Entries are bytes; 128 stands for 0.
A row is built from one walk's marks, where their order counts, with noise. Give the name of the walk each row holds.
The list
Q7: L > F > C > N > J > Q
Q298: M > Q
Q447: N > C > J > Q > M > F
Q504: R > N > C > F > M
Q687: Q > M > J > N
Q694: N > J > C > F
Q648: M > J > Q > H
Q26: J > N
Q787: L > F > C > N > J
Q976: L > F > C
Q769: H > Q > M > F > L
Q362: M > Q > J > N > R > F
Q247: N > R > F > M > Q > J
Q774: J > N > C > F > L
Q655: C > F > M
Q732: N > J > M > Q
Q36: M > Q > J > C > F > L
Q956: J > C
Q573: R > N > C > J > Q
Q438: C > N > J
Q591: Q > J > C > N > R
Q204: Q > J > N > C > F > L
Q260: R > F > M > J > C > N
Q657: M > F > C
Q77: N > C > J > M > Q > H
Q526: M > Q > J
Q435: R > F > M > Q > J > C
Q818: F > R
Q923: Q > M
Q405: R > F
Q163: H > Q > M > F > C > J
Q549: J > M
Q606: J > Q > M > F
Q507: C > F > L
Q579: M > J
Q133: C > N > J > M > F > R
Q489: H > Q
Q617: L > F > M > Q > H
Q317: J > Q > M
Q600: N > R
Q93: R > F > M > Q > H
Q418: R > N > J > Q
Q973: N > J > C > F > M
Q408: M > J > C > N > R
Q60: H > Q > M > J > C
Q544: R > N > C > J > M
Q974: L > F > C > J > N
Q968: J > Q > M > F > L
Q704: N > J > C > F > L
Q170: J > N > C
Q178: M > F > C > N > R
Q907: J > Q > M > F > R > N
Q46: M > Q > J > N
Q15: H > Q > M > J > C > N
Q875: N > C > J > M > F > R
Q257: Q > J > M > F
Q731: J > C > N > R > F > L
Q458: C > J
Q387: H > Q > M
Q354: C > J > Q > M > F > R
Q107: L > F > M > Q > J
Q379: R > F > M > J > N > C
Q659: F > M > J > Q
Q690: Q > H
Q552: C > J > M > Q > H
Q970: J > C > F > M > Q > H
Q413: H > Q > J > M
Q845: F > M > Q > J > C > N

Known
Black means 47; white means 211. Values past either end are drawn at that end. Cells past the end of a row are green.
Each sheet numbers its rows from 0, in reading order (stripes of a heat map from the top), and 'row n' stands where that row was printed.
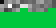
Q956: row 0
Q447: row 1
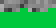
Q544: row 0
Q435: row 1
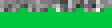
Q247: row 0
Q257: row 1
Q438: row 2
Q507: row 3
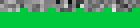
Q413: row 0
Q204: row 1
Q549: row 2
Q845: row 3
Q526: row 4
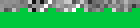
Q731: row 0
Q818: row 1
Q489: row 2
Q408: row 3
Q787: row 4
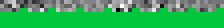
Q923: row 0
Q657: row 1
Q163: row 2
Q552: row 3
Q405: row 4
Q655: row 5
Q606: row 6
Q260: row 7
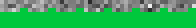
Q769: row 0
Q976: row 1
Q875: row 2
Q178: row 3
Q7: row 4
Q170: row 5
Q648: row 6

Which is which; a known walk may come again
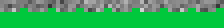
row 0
Q704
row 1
Q973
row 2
Q133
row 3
Q93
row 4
Q7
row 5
Q107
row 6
Q774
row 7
Q544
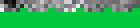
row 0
Q579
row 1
Q976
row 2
Q489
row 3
Q362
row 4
Q694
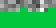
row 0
Q15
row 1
Q507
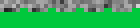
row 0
Q418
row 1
Q573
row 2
Q354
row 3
Q504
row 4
Q552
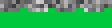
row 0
Q46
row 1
Q387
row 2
Q317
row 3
Q787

